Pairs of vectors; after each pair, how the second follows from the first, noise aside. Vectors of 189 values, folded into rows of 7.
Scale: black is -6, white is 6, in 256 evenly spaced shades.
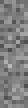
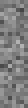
reversed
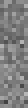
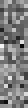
scaled up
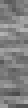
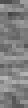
reversed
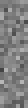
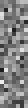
scaled up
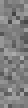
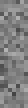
reversed
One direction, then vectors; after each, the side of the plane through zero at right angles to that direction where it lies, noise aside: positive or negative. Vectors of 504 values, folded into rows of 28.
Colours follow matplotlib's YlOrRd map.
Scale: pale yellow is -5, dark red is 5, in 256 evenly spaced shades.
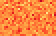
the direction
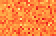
positive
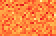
negative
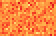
positive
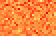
negative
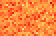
positive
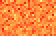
negative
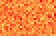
positive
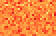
positive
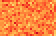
negative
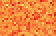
positive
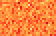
positive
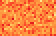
negative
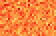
negative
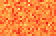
positive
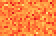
positive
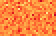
positive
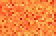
positive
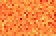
positive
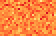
negative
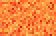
positive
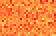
positive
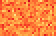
negative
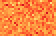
negative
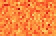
negative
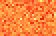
negative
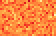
negative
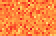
negative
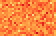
negative
